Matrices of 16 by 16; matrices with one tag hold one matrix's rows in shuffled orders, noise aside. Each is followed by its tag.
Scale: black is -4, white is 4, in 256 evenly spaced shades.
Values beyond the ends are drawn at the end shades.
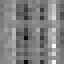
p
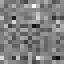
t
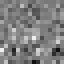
t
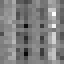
p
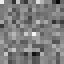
t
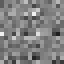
t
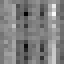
p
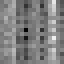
p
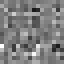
t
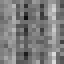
p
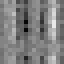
p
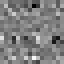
t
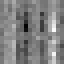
p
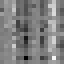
p
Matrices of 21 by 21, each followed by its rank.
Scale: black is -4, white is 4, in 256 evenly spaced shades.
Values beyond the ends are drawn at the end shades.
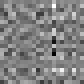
three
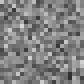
full rank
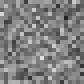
full rank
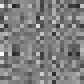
three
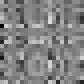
three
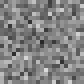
full rank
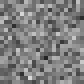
full rank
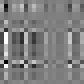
one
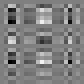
one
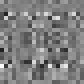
three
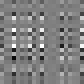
one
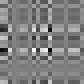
one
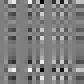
one
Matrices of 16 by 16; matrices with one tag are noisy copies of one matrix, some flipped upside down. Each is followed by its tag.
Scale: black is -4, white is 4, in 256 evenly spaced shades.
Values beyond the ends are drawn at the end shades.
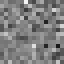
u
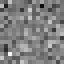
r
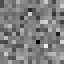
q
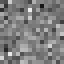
r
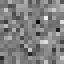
q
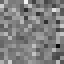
u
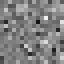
q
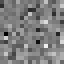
q
